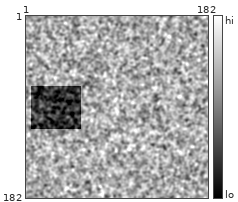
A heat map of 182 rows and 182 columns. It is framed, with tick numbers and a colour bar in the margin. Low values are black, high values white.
Histogram: skewed, a long tail of low values. Ninth with the lowest average: middle left. Grain: blotchy. Stripes: none. Odd patch: lower, in the middle left.
